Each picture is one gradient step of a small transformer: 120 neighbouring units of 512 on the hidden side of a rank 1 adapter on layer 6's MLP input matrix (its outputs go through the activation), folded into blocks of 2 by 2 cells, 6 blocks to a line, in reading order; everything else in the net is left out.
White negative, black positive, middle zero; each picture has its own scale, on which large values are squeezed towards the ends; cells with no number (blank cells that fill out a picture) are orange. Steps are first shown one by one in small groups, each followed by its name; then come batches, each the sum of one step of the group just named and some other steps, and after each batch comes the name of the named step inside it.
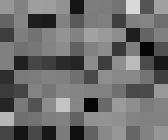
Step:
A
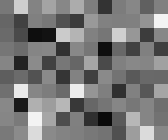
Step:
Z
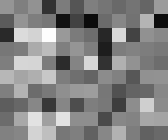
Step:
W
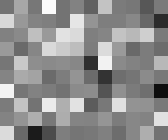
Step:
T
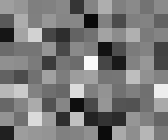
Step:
Z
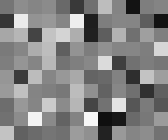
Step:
T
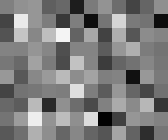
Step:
W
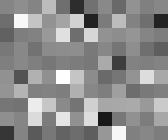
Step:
T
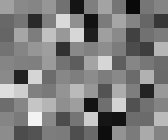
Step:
A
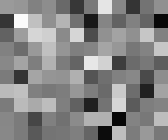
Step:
T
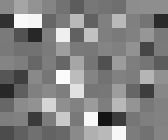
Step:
A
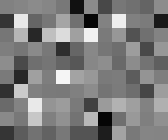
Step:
A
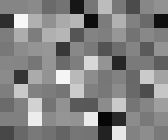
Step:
A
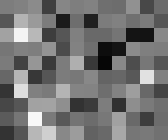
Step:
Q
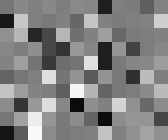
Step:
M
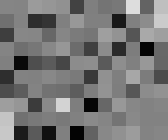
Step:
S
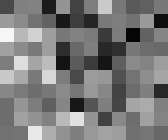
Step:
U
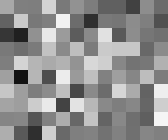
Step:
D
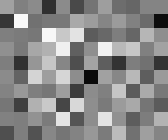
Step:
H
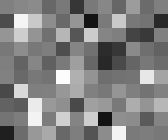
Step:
Q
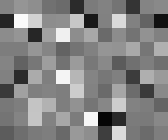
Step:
H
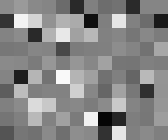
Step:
D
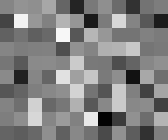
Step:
D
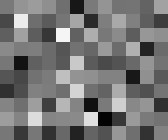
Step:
S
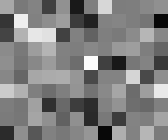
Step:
H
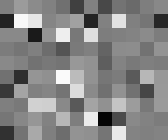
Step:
M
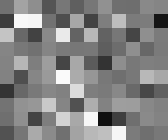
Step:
U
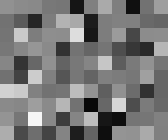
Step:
S
